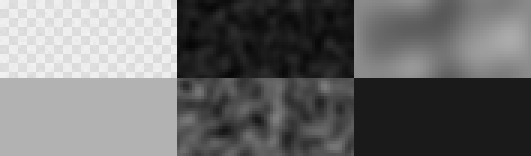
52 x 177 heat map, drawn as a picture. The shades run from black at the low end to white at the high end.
It is made of 2 by 3 panels. Panel 1,1: very high, checkered, faint in contrast. Panel 1,2: very low, blotchy, faint in contrast. Panel 1,3: middling, smooth. Panel 2,1: high, flat. Panel 2,2: low, blotchy. Panel 2,3: very low, flat.
